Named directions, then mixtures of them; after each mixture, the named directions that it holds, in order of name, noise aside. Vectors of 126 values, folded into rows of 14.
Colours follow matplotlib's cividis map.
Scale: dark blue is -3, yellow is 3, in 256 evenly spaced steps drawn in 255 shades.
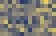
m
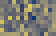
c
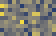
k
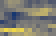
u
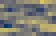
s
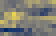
u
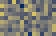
c, k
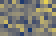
m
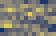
c, s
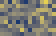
m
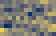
c, s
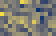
k, m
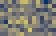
m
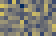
c, k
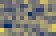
c, s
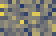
k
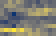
u
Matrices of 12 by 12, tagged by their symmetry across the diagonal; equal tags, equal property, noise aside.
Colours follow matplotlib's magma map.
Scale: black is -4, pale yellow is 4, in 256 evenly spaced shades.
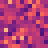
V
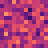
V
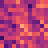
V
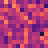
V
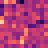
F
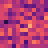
V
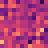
F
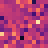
F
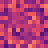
F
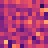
F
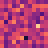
F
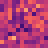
V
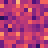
F
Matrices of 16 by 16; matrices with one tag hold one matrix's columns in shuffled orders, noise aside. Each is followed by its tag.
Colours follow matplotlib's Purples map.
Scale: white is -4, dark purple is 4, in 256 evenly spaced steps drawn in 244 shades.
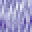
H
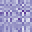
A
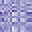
A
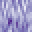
H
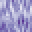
H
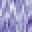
H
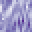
H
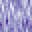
H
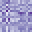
A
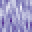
H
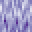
H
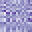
A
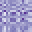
A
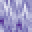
H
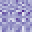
A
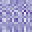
A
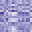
A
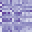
A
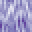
H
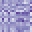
A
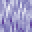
H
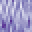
H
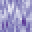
H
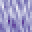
H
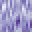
H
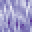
H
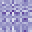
A
